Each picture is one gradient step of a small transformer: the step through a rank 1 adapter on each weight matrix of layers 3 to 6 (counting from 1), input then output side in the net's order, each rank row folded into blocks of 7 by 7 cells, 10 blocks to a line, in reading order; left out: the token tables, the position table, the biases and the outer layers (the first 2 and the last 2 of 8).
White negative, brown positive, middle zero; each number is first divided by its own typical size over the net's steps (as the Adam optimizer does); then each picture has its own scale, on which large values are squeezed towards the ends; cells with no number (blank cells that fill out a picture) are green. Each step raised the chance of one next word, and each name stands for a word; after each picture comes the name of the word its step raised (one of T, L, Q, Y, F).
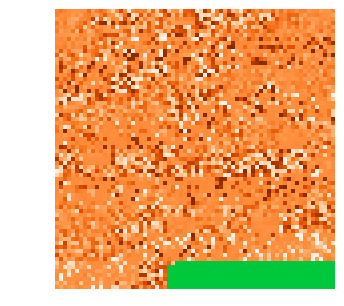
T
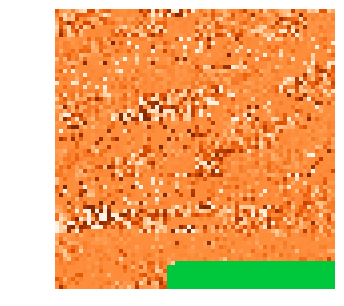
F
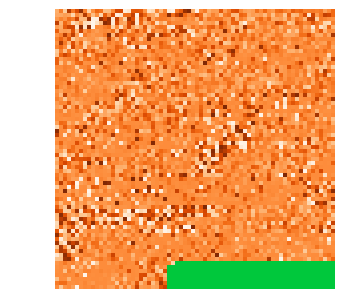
F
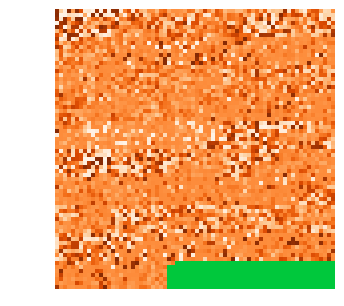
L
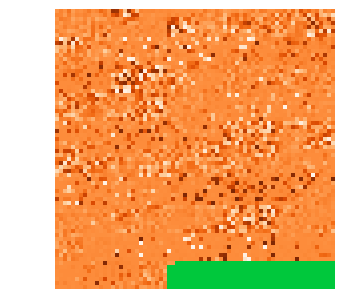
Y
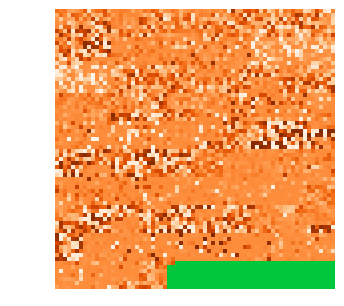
L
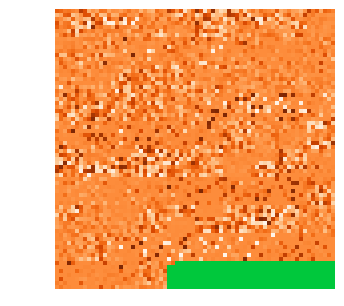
Y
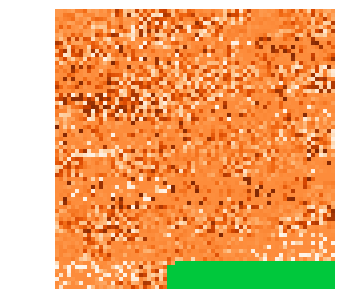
T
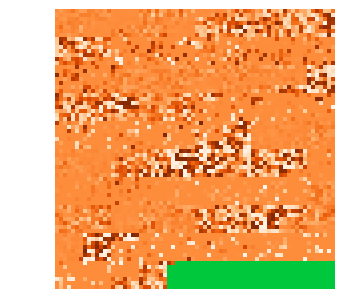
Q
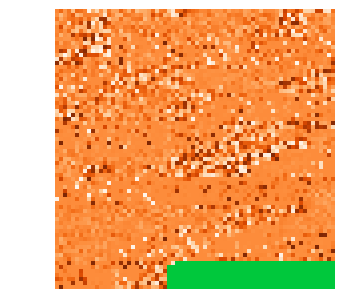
F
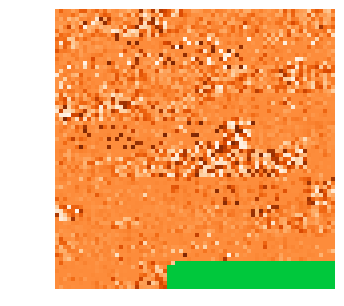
F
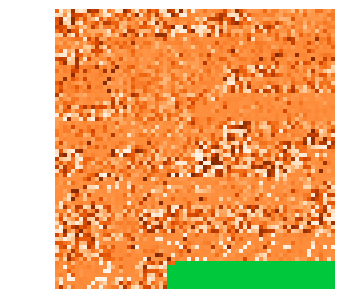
Q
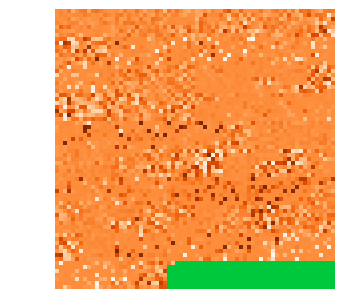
F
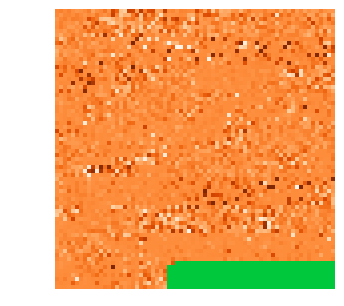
Y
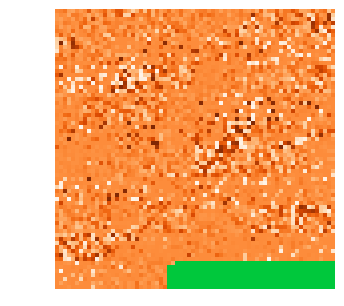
F
